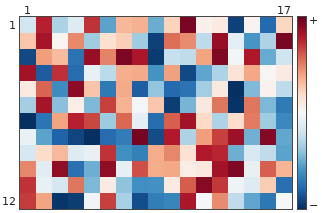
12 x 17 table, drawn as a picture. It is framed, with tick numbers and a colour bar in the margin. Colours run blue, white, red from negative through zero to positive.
Slope: none. Mirror symmetry: none. Histogram: flat.
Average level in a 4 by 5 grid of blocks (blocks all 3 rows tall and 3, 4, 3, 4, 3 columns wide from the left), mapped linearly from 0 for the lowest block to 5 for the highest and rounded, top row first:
34232 | 33102 | 11341 | 42152
